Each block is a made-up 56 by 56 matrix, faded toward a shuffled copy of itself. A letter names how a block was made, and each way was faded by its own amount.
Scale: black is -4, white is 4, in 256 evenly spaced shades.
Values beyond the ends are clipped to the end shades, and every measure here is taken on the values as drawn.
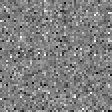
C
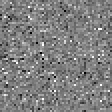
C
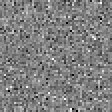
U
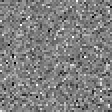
U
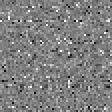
C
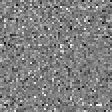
C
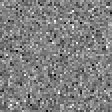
U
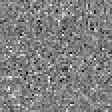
U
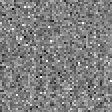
U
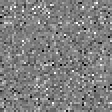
C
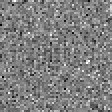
U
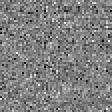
U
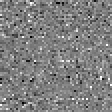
C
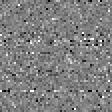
C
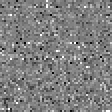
C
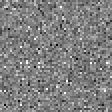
U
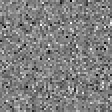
U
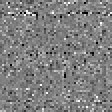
C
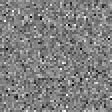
U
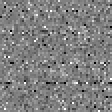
C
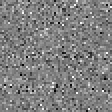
C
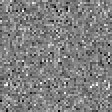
U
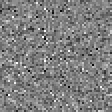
U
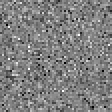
U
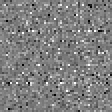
C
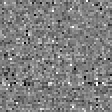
C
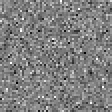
U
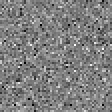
U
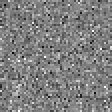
U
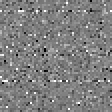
C
